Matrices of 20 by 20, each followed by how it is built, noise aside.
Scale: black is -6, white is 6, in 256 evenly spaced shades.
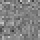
low rank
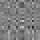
low rank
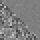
lower triangular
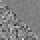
lower triangular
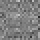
low rank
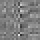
low rank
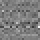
low rank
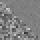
lower triangular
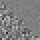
lower triangular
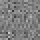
low rank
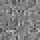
low rank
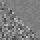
lower triangular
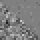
lower triangular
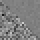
lower triangular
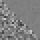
lower triangular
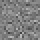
low rank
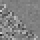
lower triangular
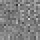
low rank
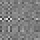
low rank
